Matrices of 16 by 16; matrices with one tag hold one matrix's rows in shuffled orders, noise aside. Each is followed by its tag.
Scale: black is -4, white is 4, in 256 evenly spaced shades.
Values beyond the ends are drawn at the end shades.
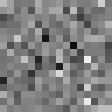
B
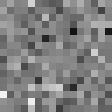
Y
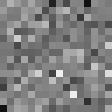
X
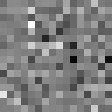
Y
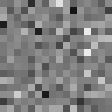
B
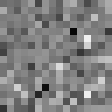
B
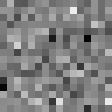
X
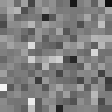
Y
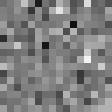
B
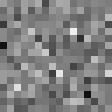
X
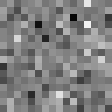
B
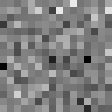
X
